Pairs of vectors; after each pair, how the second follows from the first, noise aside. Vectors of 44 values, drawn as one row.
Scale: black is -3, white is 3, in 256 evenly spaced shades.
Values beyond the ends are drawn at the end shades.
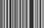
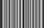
wrapped around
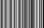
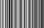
wrapped around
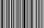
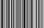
copied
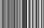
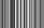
wrapped around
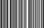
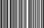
copied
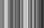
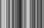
wrapped around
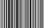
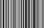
wrapped around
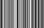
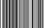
wrapped around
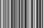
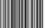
copied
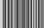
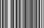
wrapped around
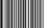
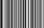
copied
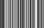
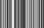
wrapped around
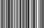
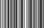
wrapped around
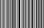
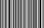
wrapped around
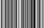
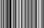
wrapped around
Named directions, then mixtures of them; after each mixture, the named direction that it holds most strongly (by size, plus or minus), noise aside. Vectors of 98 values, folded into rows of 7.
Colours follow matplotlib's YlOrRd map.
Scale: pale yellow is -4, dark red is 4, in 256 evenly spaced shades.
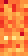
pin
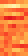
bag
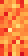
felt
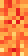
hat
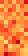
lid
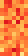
hat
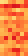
bag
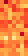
pin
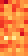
pin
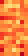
hat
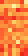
felt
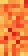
felt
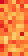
pin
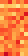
bag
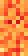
hat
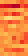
bag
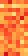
bag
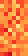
felt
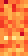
pin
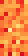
felt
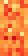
pin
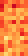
pin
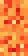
hat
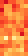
pin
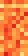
hat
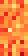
felt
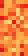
hat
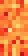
felt
